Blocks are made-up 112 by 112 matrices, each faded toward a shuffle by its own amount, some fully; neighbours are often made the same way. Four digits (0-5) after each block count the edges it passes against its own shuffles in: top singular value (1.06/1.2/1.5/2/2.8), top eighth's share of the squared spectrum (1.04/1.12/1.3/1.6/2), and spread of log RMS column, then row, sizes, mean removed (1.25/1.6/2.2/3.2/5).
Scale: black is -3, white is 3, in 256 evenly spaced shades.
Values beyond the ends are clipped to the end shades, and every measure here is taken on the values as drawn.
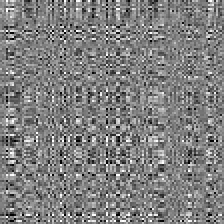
5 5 4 4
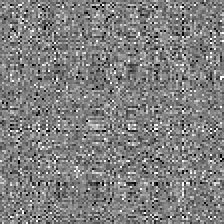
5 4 3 3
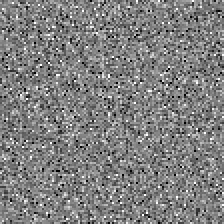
0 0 0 0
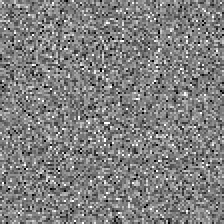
3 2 1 1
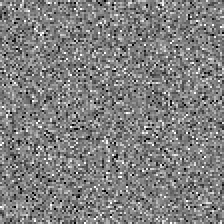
3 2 0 1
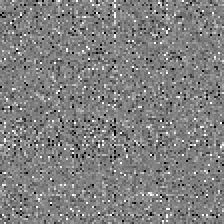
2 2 2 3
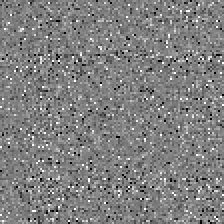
1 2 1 2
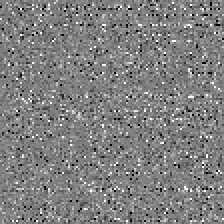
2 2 2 3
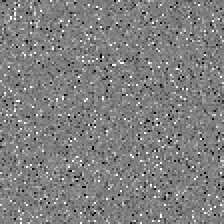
0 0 0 0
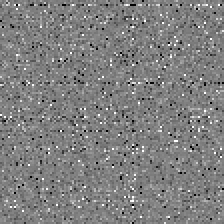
2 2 1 2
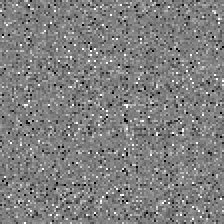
1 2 1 2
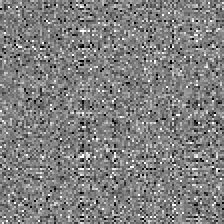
4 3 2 2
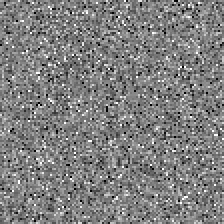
2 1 0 0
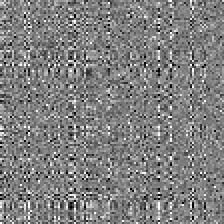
5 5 4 3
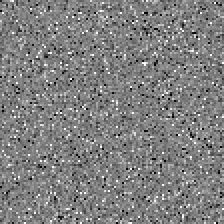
0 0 0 0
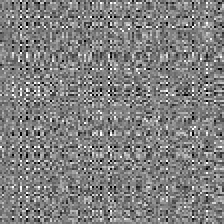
5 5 4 4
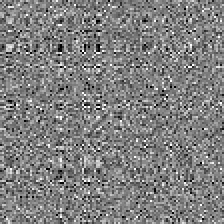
5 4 3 3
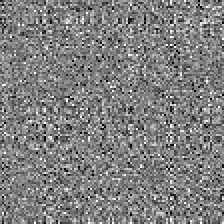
5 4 3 3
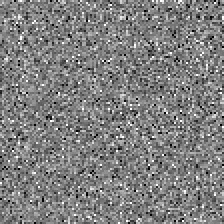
3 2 1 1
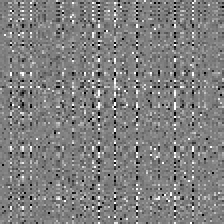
5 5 4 3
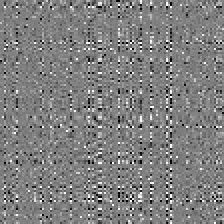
5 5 4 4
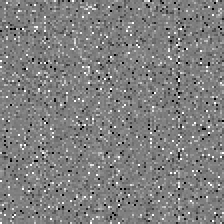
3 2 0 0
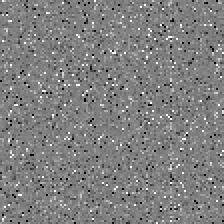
2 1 0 0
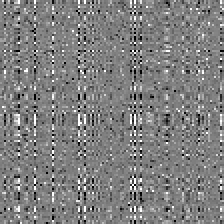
5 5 4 3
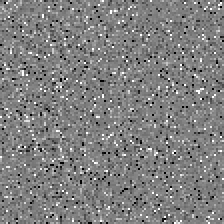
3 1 0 0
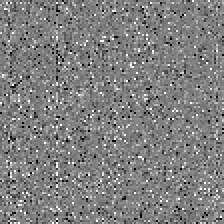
3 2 1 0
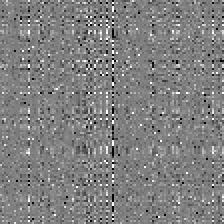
5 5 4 3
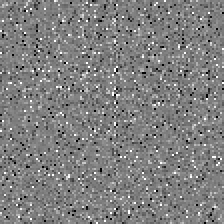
3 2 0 0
